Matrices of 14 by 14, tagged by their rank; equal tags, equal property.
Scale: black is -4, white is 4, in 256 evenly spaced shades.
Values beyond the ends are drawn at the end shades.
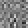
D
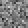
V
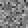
V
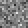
V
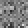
D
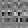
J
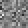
D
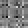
J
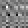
J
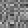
D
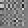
J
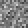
V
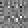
D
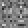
D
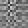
J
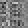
D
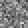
V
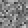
V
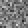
V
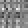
J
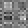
J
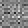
D
